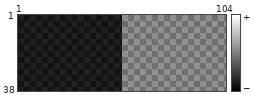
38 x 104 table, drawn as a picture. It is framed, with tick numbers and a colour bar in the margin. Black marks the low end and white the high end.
It is made of 1 by 2 panels. Panel 1,1: very low, checkered, faint in contrast. Panel 1,2: middling, checkered.
